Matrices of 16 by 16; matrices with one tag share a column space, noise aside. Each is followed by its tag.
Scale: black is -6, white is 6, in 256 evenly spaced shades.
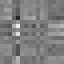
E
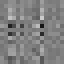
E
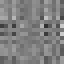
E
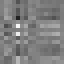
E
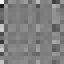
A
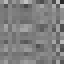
A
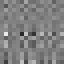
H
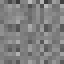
A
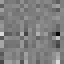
H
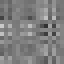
E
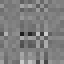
H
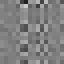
A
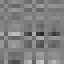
H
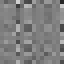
A
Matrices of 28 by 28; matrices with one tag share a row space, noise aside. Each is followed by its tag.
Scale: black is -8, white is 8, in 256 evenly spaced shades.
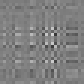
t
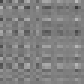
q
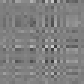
t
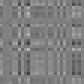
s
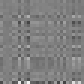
s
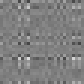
s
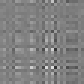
t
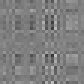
t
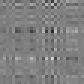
t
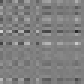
q
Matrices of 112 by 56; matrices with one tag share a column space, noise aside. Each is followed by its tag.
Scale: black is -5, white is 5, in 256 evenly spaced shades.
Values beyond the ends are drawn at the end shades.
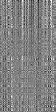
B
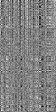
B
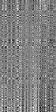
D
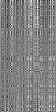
B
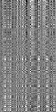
B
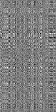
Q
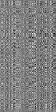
Q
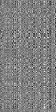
Q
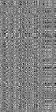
Q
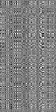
Q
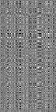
Q
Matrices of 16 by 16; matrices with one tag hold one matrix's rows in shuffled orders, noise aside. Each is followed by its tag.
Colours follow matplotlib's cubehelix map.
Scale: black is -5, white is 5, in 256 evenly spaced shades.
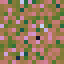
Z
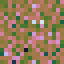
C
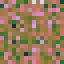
C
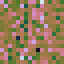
Z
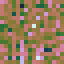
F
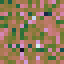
F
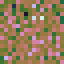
C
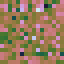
F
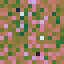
Z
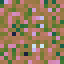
C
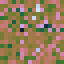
F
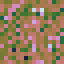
C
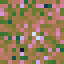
F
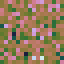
C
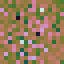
Z
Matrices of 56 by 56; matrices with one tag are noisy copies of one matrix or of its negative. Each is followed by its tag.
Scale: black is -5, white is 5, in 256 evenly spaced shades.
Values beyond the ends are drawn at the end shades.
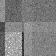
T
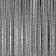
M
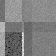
T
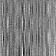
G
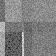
T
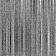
M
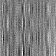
G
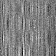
G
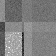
T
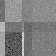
T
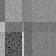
T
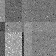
T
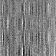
G
